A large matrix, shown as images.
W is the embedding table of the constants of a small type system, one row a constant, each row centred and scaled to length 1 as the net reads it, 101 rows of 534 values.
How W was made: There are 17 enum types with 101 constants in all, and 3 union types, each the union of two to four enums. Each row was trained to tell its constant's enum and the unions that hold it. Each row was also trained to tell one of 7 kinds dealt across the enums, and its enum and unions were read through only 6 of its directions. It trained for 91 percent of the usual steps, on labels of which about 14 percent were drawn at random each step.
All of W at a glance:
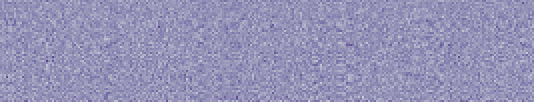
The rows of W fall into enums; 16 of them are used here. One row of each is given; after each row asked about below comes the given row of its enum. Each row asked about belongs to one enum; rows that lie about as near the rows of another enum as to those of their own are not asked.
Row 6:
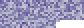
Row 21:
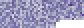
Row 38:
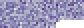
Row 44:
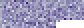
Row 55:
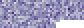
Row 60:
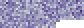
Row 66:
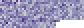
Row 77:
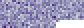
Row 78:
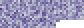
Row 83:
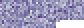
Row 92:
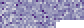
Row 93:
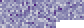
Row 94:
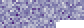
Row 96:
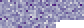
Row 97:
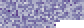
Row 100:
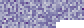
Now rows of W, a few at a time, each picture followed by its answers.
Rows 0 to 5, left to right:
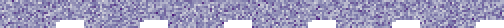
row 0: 77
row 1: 97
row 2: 100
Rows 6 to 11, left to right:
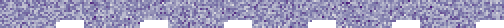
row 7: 60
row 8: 96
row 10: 66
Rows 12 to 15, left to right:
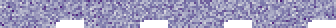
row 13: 93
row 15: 97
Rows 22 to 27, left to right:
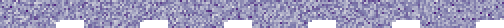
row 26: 94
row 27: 77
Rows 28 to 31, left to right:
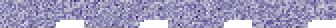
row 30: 21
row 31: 97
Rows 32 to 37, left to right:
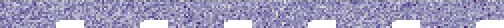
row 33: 96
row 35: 21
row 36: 6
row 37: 77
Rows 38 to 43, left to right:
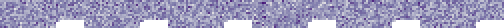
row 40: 96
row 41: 60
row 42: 94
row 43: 93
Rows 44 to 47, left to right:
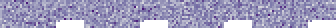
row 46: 55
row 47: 44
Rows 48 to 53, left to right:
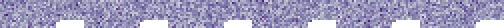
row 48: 100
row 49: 21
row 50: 55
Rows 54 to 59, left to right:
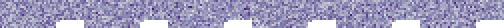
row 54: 92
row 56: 97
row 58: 77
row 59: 93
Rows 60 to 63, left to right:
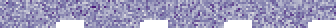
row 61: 97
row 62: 38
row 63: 100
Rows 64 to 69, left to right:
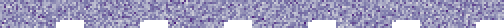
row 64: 100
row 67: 93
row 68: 44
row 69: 55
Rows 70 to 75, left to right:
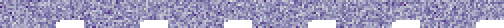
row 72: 44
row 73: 77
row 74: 38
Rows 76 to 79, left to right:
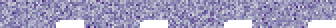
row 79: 21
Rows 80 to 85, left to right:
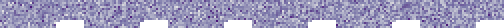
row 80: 55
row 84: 6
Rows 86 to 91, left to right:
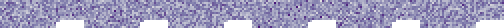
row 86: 60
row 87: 21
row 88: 55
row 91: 38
